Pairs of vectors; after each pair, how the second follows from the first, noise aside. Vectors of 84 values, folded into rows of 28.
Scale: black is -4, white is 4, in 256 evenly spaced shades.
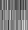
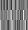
shuffled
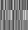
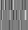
partly zeroed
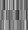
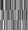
shuffled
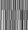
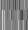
partly zeroed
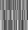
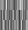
shuffled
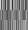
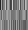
negated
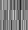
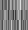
negated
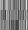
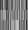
negated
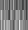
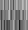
negated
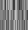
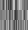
negated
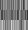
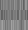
shrunk
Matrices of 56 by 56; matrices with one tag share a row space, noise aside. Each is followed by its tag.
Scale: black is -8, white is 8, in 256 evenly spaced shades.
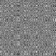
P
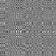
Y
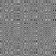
P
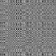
Y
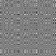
P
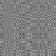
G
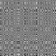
P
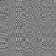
Y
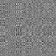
Y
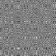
P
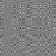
G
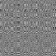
P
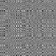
Y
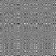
P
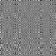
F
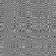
G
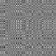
Y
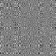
F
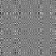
F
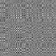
Y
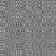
Y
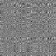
G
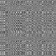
Y
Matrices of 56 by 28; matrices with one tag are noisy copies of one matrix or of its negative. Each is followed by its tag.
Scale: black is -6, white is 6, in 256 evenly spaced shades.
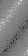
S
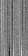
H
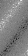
S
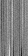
H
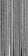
H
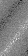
S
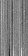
H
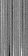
H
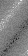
S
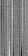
H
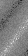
S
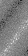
S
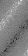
S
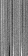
H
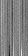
H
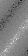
S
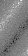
S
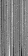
H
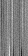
H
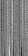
H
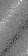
S
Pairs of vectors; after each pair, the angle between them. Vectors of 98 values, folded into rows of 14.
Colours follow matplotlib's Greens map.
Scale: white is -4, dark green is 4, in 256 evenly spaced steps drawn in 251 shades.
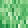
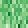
nearly opposite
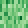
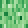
nearly parallel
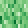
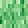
partly aligned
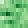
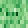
partly aligned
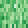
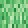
nearly parallel
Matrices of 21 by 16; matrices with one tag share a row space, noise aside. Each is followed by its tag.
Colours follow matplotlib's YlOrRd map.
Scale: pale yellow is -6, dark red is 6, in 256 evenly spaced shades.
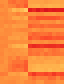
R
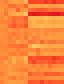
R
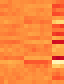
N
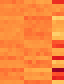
N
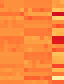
N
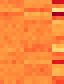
N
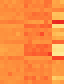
N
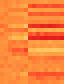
R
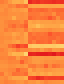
R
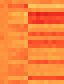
R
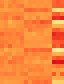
N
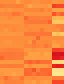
N
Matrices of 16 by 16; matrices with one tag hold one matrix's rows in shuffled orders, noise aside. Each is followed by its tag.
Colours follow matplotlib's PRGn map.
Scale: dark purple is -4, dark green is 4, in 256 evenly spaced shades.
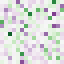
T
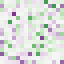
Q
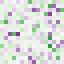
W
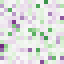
Q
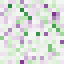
T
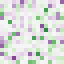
Q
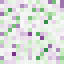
Q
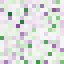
T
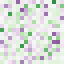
T
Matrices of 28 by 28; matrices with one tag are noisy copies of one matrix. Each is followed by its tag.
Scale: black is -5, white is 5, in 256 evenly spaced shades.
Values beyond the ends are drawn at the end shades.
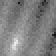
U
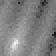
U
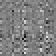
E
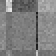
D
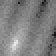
U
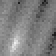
U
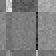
D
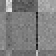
D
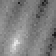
U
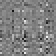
E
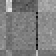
D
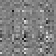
E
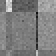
D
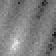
U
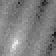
U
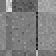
D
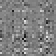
E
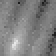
U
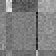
D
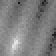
U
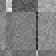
D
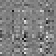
E
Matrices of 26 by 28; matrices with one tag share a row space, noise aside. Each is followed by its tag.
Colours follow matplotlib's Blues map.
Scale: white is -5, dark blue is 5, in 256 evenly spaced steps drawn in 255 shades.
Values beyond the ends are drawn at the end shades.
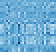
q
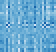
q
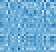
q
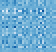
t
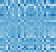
q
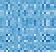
q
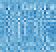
q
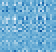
t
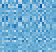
t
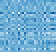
q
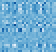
t
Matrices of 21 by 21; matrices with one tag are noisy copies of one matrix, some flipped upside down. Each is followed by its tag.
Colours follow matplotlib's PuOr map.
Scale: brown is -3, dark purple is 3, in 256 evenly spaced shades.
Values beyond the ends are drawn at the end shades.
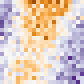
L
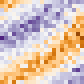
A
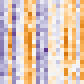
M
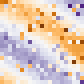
A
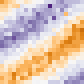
A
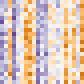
M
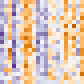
M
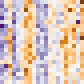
M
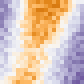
L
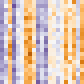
M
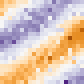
A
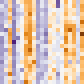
M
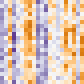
M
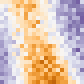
L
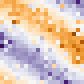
A
